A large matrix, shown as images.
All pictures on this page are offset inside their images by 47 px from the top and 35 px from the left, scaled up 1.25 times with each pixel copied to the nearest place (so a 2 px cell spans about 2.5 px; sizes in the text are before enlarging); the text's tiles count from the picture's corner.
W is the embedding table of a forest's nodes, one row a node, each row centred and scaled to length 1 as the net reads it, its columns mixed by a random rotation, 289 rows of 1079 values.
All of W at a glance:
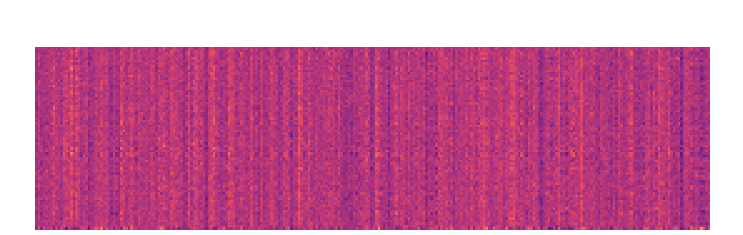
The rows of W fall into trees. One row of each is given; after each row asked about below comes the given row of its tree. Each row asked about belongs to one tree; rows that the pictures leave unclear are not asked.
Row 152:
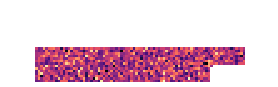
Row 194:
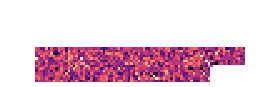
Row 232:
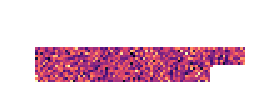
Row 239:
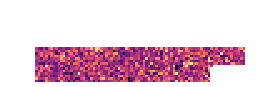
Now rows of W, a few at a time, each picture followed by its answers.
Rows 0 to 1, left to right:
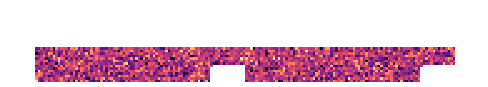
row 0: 232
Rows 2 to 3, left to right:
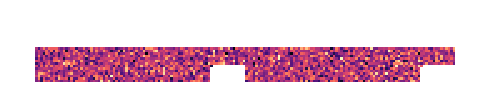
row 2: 152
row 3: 239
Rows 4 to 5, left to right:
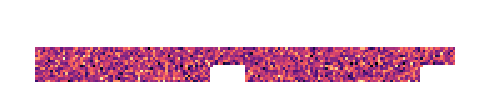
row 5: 232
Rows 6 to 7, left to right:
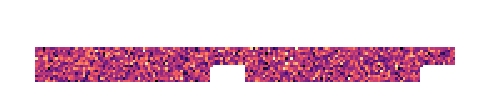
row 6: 194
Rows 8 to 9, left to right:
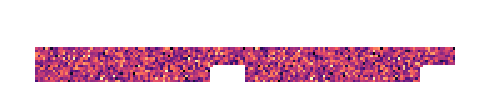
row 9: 194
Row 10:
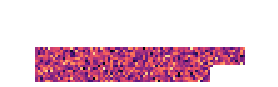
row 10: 152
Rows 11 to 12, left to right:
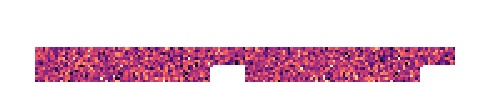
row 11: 194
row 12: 194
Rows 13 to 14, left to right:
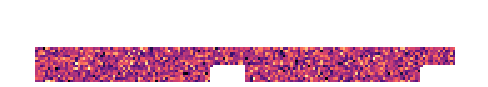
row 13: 194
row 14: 152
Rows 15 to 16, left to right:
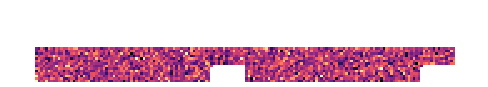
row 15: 232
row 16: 152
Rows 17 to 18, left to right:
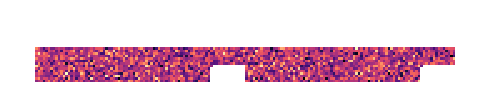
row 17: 194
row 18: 152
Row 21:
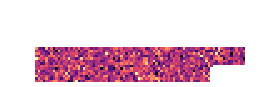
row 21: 194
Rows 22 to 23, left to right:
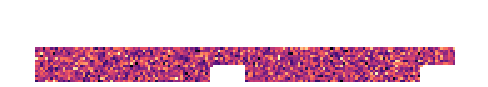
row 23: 239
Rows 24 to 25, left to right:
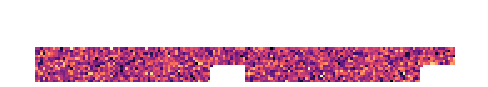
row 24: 152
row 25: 152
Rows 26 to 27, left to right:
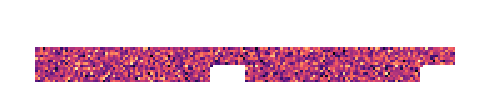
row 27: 239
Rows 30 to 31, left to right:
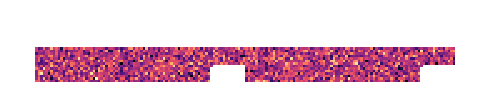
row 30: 152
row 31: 194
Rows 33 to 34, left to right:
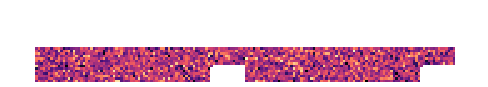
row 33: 194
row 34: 194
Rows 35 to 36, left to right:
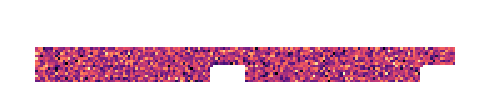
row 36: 239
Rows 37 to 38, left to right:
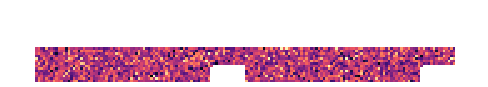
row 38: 232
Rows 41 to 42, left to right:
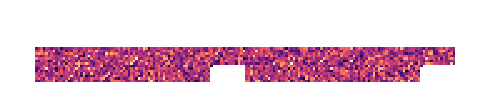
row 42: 152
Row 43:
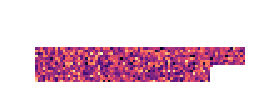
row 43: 232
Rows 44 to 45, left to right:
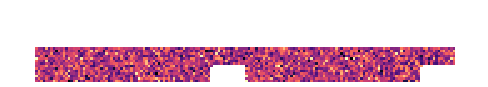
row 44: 194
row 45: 232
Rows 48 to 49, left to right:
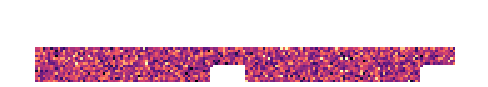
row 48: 194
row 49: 232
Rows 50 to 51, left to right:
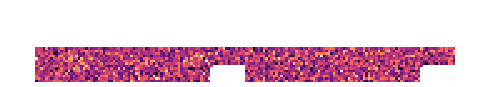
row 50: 194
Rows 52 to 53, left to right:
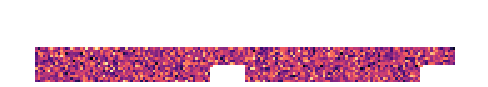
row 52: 239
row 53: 194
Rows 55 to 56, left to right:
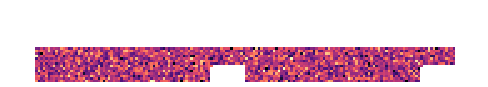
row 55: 232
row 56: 194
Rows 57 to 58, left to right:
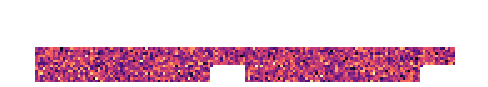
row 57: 152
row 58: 152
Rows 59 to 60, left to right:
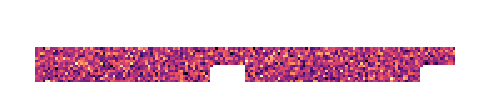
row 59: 194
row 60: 194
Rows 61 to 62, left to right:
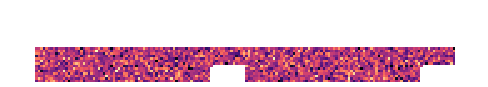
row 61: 194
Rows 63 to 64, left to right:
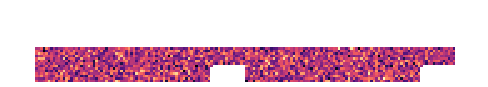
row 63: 194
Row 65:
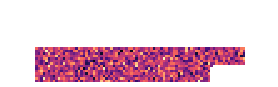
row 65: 152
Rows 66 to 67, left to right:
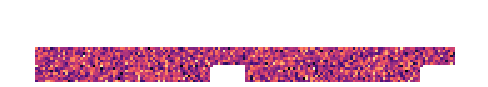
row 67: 152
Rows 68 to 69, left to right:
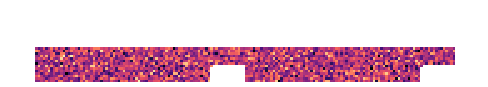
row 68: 239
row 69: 194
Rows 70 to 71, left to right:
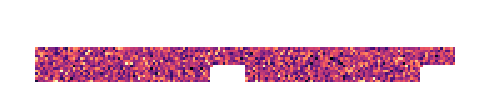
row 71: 232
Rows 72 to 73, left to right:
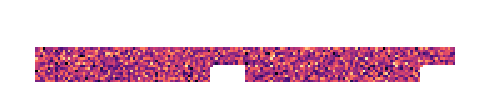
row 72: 194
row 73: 239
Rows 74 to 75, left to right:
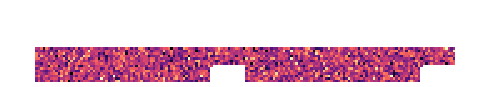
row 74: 194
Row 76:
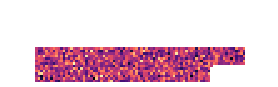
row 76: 152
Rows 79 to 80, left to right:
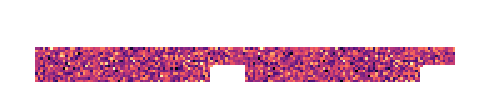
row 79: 239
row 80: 239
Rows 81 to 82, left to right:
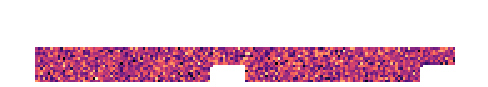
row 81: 152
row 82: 194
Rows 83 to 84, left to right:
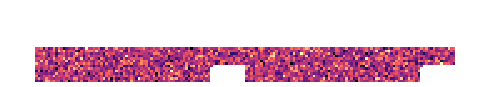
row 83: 194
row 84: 239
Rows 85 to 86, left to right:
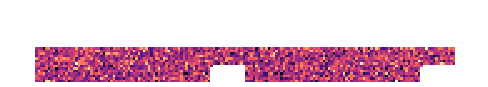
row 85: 194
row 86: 239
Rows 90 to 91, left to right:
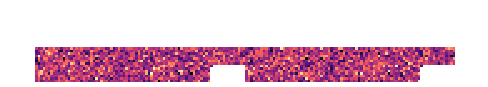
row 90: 152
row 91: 152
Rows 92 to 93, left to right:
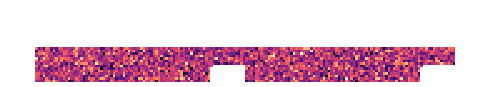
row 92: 194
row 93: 239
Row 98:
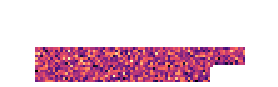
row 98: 194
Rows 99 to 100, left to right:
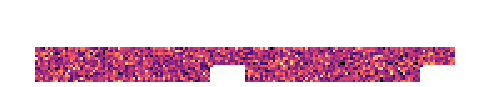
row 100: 152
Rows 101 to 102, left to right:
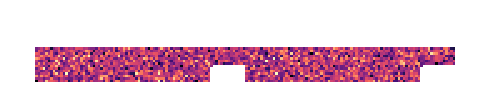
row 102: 194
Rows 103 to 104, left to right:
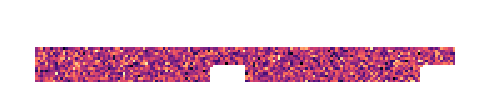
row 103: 194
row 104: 239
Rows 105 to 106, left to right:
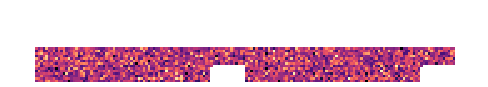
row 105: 194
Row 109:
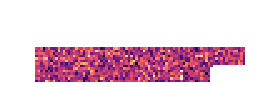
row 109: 194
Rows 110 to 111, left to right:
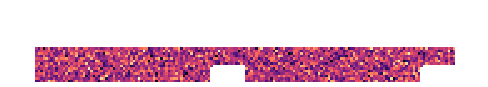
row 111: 239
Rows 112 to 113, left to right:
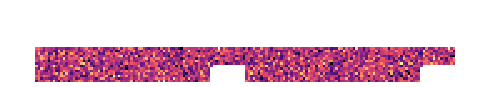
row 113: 152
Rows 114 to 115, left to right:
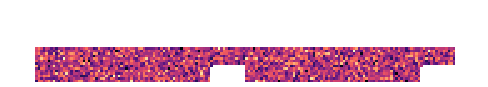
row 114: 194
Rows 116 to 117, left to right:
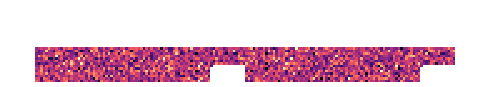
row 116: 152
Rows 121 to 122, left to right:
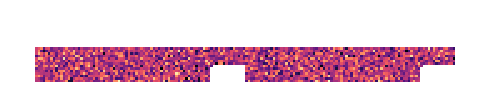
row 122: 194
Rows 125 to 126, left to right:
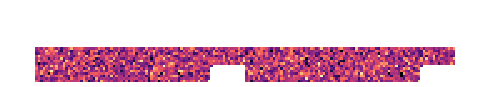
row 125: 152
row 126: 152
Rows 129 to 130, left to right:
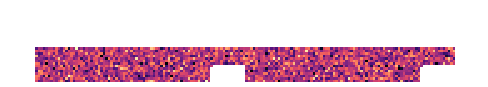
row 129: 232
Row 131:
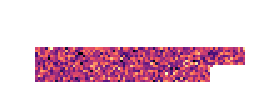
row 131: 239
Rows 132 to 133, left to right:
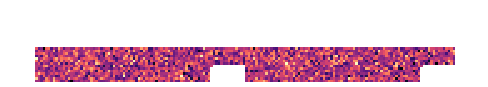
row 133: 194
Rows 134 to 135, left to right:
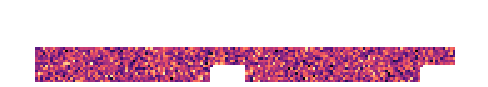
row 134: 152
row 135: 152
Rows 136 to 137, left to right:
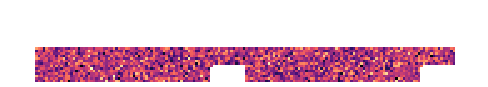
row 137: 239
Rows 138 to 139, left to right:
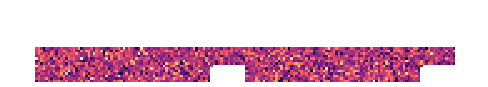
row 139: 194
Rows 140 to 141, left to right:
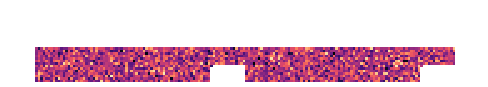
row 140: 152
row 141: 239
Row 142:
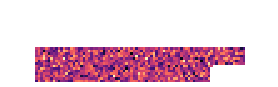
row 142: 194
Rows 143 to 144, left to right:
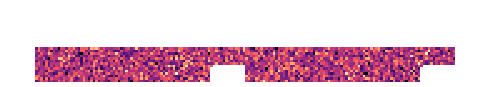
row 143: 239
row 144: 194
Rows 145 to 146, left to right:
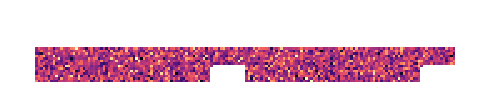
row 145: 232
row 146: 152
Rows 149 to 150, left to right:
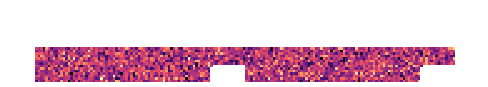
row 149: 194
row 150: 152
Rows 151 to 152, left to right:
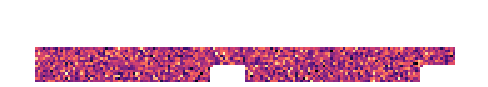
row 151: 194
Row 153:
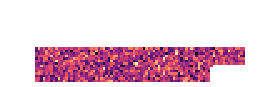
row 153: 152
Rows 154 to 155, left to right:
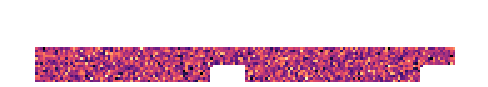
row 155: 152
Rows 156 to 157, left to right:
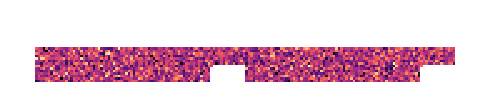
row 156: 194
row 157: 239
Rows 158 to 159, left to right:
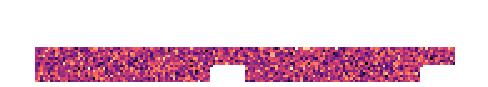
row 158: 152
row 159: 239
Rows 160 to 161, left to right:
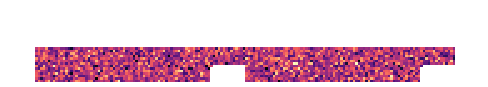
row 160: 194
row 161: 194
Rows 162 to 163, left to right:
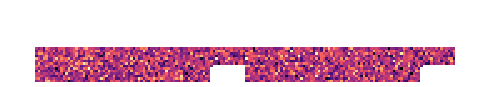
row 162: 194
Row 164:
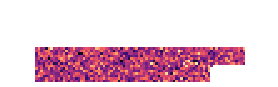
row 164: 239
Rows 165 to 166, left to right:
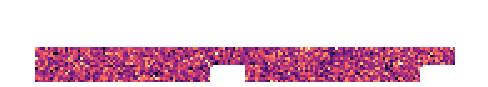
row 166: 239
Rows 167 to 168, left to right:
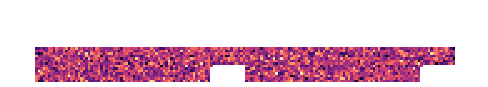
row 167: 232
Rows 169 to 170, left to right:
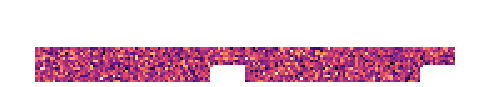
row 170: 194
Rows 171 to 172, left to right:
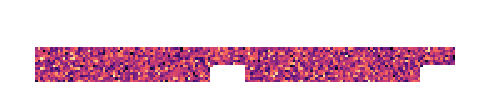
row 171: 194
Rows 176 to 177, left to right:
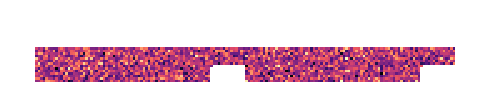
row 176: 194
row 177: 232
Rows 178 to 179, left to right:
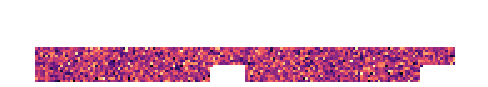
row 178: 239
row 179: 152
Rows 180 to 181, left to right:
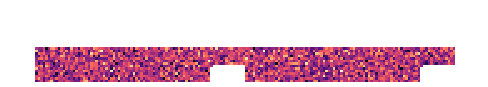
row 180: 239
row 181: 194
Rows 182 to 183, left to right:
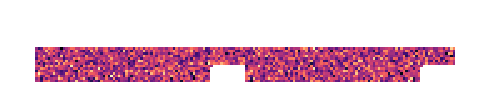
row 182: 152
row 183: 152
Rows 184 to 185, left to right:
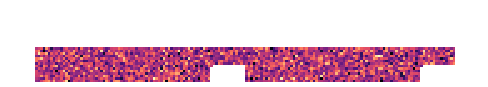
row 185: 152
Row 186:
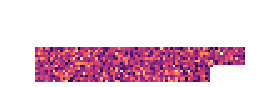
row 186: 194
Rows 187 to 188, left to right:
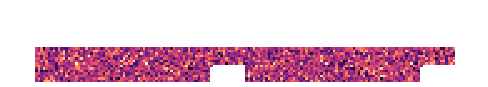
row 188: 152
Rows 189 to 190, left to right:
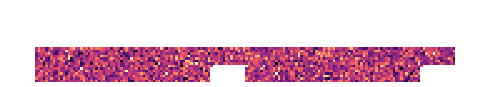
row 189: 239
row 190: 194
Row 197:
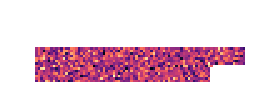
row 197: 194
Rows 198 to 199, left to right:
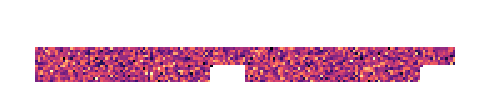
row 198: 152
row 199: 152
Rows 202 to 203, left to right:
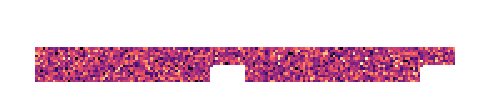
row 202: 194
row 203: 239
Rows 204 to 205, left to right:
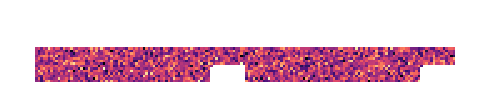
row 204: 152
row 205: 152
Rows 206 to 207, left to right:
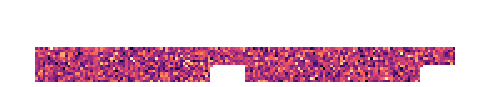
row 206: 239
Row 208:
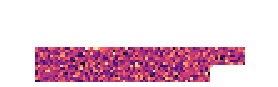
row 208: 239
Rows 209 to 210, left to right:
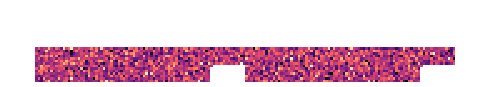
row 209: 152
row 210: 194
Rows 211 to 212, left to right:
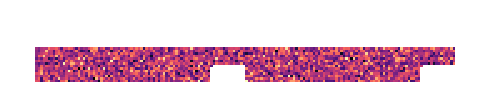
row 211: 152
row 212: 232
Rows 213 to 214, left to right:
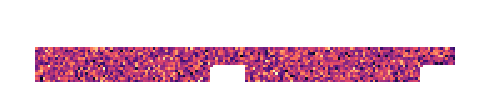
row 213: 152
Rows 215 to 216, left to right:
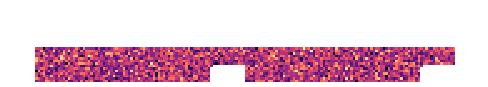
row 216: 239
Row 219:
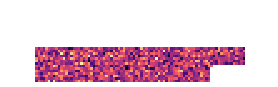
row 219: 194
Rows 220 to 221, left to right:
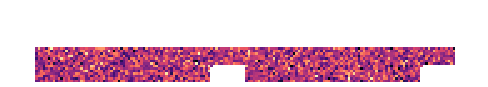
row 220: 239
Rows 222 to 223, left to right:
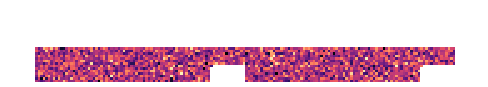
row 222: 152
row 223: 239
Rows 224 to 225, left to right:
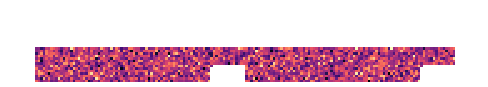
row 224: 152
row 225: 152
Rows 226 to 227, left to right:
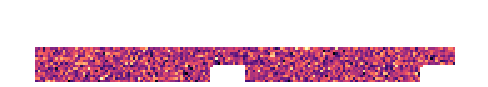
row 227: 239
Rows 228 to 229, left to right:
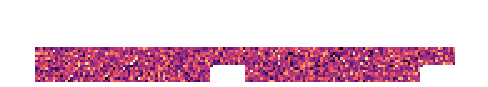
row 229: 239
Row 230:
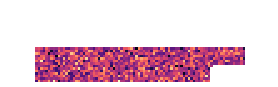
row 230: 194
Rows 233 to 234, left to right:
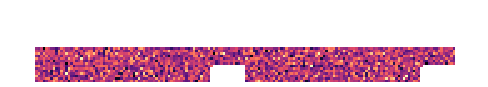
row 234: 194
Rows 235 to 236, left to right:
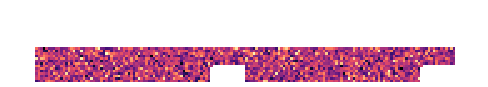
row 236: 194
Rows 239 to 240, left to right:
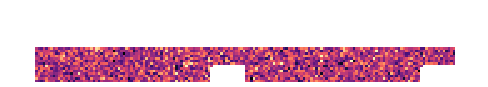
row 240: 152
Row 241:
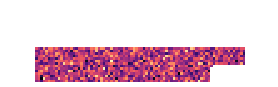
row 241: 152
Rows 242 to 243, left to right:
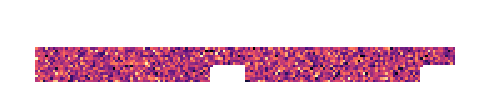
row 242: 194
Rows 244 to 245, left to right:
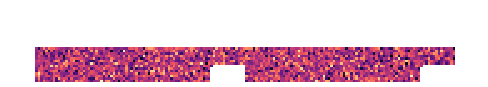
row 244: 152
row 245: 194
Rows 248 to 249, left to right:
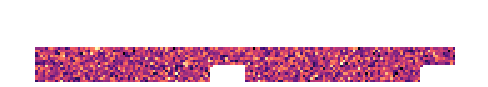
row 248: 239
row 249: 194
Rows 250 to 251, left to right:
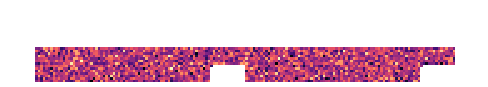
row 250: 152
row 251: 194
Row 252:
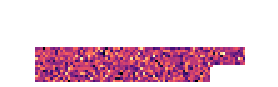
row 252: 194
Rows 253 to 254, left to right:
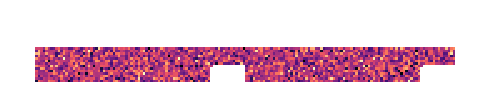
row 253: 194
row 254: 152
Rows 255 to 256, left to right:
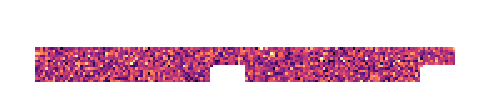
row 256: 239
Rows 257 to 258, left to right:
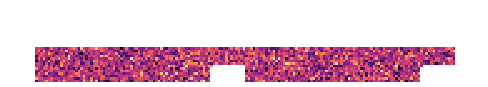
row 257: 239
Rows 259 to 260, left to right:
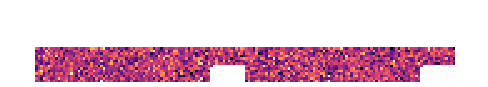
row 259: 152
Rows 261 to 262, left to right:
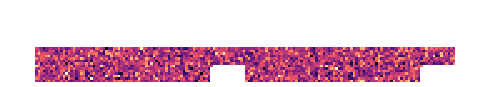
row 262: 232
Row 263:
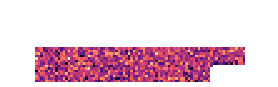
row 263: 194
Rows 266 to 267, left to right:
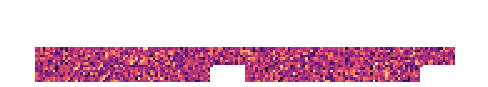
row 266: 194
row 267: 194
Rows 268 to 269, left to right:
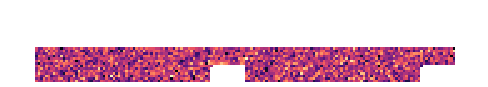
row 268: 152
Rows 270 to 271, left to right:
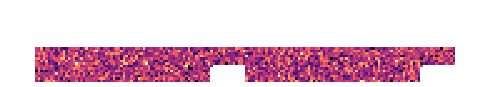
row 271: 232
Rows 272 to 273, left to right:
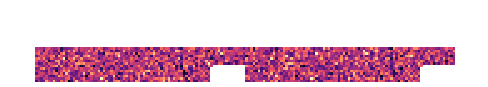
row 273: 194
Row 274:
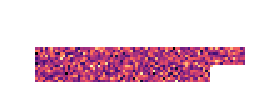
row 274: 239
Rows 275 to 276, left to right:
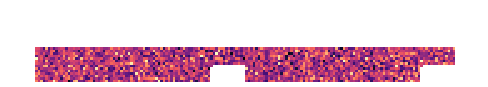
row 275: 194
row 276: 239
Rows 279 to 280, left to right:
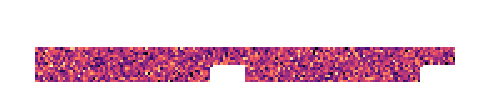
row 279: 152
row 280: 194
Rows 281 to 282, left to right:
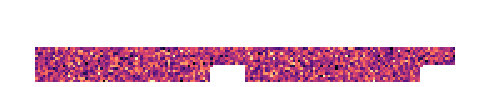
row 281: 232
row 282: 194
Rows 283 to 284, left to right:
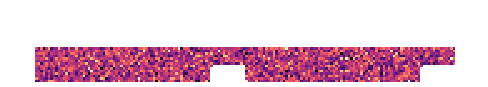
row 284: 232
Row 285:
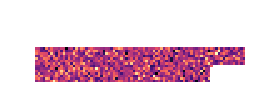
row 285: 194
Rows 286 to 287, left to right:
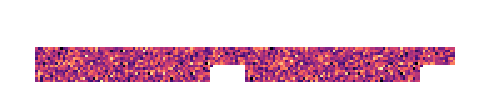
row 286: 152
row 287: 152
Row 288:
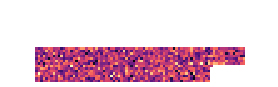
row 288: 152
